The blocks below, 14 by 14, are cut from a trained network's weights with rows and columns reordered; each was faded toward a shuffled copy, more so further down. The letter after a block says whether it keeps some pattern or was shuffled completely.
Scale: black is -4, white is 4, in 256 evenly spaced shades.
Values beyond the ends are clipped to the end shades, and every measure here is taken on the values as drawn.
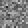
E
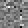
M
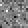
E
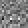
M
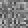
M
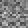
M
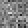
M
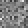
M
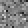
E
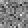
E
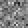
M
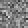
E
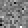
E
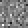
E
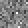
E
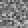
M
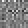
M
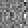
M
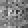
M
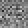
M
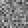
E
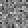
E
